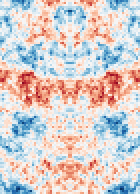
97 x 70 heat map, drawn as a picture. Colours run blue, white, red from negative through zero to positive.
The histogram is bell-shaped. On average the colour sits 50% of the way up the scale. It is mirror symmetric from left to right. No seam splits the table.
